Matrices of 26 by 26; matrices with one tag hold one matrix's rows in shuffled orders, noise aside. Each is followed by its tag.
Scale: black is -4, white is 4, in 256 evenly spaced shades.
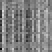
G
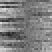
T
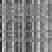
G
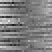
T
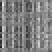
G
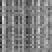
G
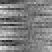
T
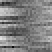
T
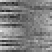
T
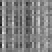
G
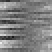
T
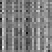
G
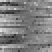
T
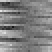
T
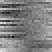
T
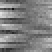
T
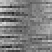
T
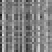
G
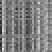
G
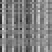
G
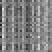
G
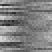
T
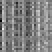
G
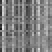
G
